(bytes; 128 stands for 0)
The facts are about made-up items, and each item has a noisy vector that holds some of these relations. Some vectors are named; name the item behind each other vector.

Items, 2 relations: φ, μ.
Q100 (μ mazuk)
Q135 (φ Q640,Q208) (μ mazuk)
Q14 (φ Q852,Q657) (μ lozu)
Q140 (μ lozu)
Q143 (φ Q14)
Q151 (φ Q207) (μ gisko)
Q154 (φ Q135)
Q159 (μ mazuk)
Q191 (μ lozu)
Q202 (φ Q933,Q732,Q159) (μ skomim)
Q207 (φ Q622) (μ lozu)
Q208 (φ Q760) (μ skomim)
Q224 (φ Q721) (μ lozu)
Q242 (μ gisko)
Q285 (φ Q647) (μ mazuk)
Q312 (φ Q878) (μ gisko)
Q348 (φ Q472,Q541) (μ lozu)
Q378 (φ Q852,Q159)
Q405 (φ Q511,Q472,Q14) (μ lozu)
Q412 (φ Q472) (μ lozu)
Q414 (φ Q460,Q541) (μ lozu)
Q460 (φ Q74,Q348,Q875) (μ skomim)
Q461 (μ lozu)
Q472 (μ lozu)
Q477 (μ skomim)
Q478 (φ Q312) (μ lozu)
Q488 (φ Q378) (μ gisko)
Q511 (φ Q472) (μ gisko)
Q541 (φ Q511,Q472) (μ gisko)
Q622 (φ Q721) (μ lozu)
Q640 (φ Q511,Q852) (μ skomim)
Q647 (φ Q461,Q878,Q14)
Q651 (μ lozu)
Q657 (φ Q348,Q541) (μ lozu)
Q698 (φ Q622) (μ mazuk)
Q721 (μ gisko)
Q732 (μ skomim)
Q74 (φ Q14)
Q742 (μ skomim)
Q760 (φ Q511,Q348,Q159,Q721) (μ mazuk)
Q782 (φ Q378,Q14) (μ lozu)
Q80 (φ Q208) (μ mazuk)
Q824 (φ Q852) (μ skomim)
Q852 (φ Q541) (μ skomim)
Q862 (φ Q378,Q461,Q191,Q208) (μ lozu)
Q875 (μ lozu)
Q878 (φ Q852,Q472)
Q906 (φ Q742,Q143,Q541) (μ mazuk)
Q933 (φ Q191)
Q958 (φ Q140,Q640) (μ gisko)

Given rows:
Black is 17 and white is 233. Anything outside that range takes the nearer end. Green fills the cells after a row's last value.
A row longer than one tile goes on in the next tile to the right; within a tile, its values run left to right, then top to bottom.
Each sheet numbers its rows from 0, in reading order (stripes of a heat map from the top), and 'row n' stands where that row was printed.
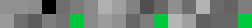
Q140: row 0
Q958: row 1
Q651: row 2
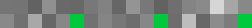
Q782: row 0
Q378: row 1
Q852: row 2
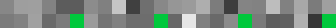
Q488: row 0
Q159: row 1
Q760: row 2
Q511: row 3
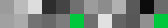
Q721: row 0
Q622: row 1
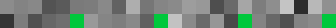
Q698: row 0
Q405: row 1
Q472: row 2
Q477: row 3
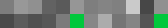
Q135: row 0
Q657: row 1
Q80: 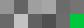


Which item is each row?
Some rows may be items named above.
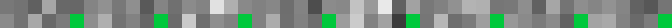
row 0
Q782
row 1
Q414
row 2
Q852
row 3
Q414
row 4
Q541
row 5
Q824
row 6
Q405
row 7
Q478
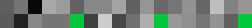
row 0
Q14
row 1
Q208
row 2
Q878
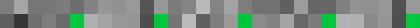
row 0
Q312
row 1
Q412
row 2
Q460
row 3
Q782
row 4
Q412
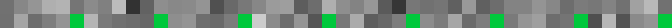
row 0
Q824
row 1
Q191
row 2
Q933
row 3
Q472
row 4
Q224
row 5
Q782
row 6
Q285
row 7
Q640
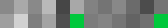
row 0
Q348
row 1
Q862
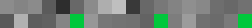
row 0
Q207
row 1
Q242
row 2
Q154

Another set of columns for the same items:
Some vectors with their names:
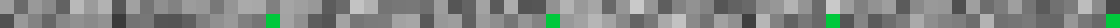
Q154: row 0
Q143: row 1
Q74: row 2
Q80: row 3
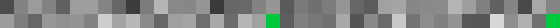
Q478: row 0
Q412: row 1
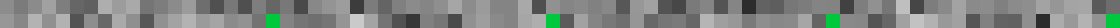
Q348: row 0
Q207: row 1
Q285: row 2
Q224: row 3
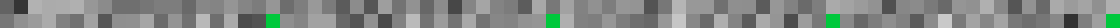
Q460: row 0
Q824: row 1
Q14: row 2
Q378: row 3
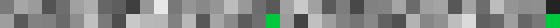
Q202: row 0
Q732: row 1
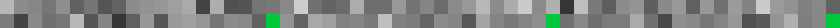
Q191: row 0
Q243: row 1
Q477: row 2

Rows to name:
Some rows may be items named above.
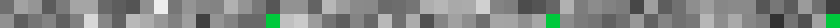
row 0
Q202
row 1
Q140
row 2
Q159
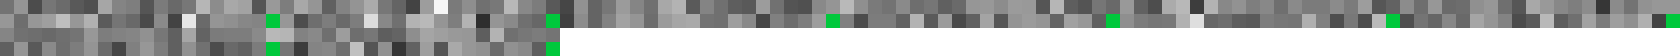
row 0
Q151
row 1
Q202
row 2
Q312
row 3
Q191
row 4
Q721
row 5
Q862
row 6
Q488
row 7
Q191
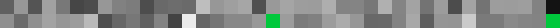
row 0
Q151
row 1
Q208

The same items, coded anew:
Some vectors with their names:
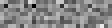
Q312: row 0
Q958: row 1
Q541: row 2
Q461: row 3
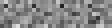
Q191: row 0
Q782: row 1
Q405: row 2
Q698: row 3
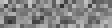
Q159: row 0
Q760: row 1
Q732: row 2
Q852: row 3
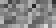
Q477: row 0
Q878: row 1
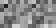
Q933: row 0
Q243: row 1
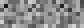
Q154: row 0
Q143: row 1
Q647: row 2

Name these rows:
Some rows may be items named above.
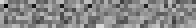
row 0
Q958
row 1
Q242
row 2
Q151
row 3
Q933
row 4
Q477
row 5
Q478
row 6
Q460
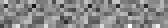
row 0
Q191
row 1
Q378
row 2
Q721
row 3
Q378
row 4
Q140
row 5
Q862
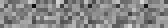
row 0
Q208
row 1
Q958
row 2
Q906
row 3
Q202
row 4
Q651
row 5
Q488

